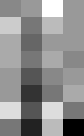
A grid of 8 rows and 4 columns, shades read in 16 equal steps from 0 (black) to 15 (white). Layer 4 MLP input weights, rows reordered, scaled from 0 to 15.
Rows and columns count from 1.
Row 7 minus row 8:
6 3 2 7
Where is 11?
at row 2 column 3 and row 8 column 3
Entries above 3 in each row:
4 4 4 4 4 3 4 2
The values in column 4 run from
0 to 10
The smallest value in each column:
7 2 7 0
